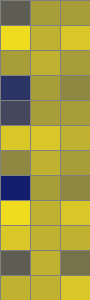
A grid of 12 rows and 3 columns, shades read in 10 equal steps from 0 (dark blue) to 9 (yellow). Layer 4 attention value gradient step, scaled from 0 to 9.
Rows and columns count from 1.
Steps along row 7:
up down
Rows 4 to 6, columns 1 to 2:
1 6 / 2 6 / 8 8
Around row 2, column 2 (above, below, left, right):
6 7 9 8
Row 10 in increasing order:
7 7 8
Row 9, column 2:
7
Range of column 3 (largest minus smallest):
4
